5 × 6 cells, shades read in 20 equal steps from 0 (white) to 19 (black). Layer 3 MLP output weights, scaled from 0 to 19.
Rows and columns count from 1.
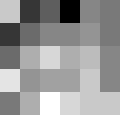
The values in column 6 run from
4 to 10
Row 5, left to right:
10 6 0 3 4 4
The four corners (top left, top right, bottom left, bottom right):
4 10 10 4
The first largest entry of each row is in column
4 1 1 6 1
